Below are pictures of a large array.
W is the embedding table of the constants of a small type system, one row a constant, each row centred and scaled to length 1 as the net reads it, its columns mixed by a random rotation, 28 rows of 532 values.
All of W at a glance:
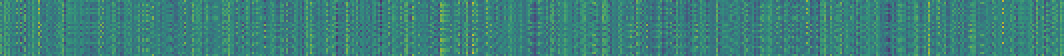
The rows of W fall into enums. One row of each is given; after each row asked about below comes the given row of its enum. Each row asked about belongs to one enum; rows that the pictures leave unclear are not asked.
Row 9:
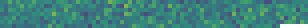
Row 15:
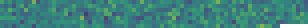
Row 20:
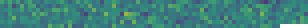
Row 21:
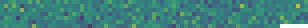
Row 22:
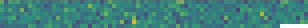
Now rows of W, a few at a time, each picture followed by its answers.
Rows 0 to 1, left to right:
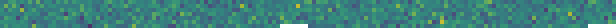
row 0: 21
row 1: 22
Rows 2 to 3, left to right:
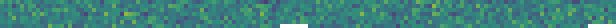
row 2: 20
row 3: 9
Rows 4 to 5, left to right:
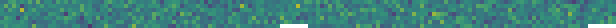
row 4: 21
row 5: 20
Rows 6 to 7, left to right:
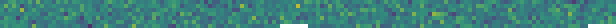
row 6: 21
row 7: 20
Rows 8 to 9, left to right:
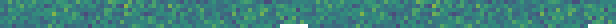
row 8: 9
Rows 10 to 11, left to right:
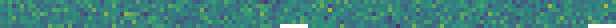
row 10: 20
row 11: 21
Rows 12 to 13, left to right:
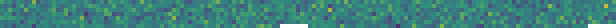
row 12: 15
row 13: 21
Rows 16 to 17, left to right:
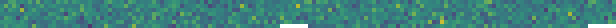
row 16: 21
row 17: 22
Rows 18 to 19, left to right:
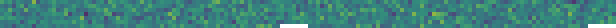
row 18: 15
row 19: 20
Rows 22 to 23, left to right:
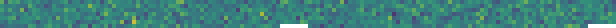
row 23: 15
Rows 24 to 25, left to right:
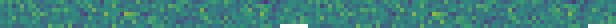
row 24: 20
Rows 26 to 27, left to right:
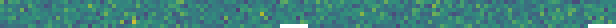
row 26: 22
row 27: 9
